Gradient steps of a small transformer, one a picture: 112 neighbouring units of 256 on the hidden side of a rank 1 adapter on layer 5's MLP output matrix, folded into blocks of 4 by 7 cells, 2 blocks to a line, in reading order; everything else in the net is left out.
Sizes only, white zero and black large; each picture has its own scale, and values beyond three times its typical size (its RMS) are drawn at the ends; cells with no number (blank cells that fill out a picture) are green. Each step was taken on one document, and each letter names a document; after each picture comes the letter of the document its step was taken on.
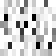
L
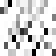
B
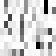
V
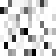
B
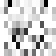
B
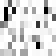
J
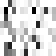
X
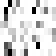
X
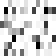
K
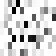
V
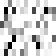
K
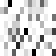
B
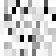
V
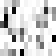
J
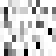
X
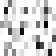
K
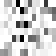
V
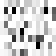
V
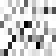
L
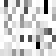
V
